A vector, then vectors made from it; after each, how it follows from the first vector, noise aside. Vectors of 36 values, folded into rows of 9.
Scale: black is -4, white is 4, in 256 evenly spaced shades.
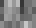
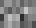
wrapped around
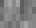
shrunk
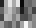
scaled up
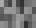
sign-scrambled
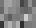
wrapped around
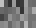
sign-scrambled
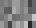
wrapped around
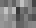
wrapped around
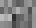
wrapped around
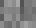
shrunk
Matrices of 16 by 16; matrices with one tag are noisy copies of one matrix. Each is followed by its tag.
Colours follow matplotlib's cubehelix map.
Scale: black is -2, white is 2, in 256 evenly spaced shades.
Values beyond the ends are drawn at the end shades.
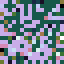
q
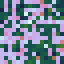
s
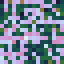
s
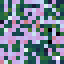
s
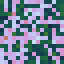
s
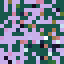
s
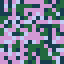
s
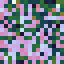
q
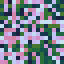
s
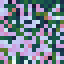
q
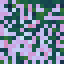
q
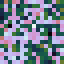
s
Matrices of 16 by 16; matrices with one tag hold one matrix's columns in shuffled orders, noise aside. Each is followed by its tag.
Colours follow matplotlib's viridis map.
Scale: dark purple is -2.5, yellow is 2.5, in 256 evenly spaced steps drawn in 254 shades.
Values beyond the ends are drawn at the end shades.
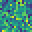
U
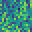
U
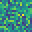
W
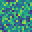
W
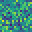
W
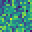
U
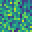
U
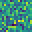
W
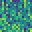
U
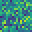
W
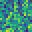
U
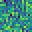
U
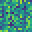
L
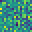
L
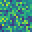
W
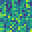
U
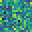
L
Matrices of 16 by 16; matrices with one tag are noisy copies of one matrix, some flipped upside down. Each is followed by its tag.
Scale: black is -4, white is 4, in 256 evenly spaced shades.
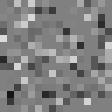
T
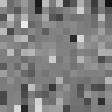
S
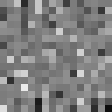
S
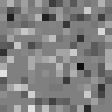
T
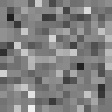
T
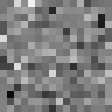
T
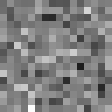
T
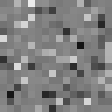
T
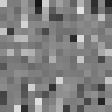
S
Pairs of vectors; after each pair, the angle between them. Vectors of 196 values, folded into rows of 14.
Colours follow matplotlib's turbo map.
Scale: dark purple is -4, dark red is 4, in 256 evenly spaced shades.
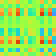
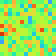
partly opposed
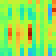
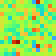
orthogonal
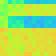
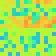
partly opposed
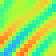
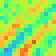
nearly parallel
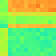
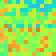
partly opposed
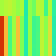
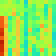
nearly parallel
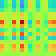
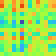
nearly opposite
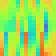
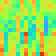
nearly parallel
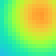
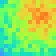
nearly parallel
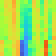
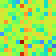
partly opposed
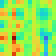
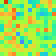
partly aligned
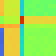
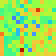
partly opposed
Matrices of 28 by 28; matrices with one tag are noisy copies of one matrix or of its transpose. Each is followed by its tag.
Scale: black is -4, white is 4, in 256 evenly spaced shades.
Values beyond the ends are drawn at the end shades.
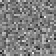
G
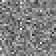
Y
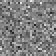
Y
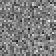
G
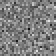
G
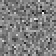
Y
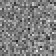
G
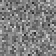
Y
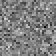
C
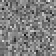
Y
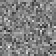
C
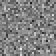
G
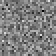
Y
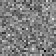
C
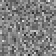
Y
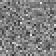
Y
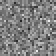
G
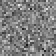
C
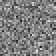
G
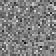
G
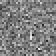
Y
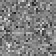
C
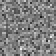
G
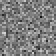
G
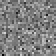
G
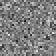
G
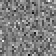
Y
